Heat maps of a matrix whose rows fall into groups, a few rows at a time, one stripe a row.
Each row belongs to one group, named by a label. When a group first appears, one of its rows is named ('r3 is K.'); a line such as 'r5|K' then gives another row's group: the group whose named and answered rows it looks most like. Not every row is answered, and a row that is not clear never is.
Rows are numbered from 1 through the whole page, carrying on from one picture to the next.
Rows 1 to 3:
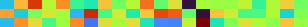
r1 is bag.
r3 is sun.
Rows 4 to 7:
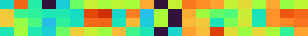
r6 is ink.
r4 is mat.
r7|mat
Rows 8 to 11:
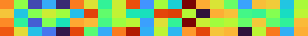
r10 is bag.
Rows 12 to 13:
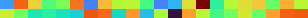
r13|ink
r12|sun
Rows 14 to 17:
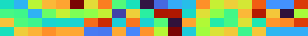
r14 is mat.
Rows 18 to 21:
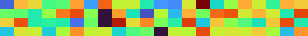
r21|mat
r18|sun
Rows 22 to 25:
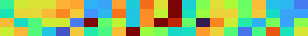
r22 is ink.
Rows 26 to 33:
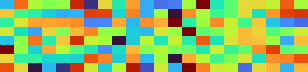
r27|ink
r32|ink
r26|sun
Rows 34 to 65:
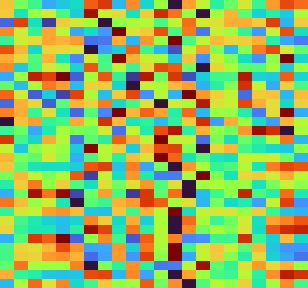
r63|sun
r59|ink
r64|ink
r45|mat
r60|bag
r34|ink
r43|bag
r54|bag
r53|sun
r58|ink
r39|sun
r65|bag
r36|mat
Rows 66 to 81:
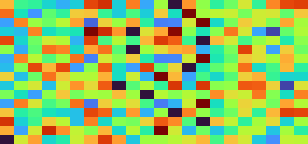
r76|mat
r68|sun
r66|ink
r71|bag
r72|sun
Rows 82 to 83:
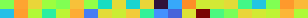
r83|sun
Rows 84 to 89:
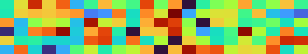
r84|bag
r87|bag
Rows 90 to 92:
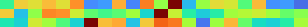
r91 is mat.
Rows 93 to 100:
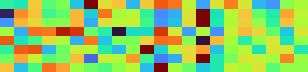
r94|sun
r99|sun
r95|sun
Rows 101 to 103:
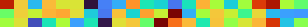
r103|mat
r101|sun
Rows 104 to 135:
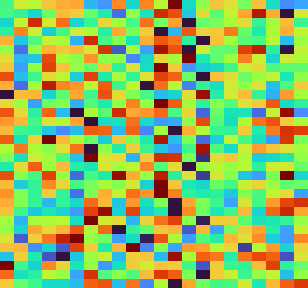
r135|ink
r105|mat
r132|mat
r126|ink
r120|sun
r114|sun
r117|sun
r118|ink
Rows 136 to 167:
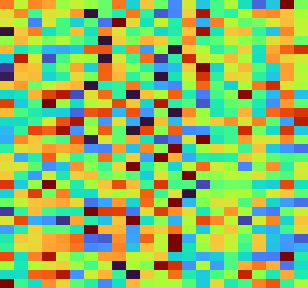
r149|mat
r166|bag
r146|bag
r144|sun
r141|ink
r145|sun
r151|sun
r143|sun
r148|ink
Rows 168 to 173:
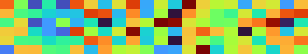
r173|sun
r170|mat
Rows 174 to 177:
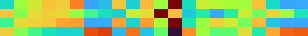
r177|ink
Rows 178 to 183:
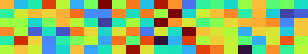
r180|mat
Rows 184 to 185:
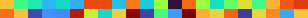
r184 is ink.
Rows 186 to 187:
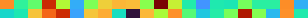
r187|bag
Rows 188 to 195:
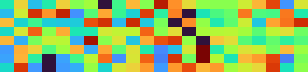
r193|sun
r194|mat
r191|bag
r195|mat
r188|mat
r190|ink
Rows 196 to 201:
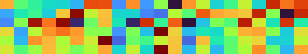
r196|ink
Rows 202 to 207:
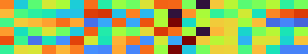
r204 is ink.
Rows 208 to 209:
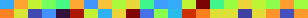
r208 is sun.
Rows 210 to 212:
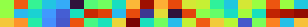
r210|mat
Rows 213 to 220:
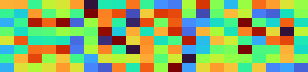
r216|mat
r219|bag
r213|sun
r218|bag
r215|bag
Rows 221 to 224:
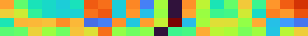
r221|ink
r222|ink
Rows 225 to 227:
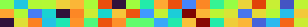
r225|mat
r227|sun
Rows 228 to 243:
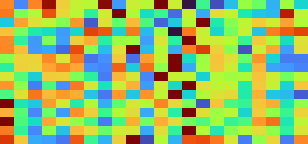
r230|sun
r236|mat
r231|ink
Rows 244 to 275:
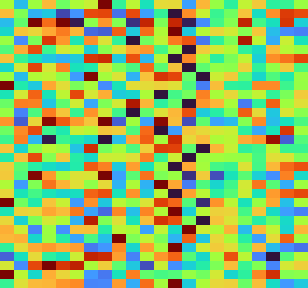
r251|bag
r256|bag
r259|mat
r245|ink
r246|bag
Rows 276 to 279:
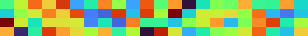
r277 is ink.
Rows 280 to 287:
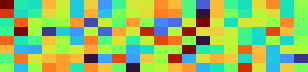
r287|bag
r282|sun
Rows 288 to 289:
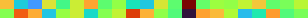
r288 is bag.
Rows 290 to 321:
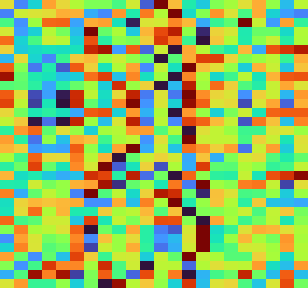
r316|sun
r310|mat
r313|bag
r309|ink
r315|sun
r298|ink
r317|sun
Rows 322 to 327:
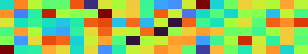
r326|bag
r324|ink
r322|sun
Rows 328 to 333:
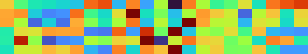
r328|ink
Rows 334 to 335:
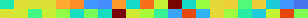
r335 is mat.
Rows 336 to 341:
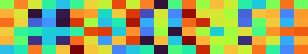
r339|ink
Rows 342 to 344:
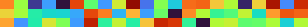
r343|ink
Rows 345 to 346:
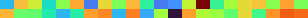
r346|ink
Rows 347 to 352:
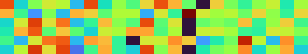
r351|bag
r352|bag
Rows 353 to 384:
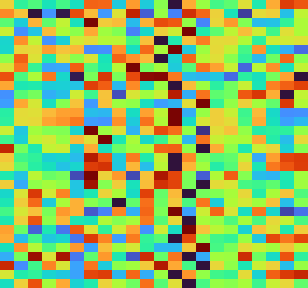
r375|mat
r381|bag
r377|bag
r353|ink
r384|bag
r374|bag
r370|ink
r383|ink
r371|ink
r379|ink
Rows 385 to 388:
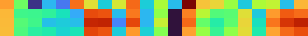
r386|ink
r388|ink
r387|ink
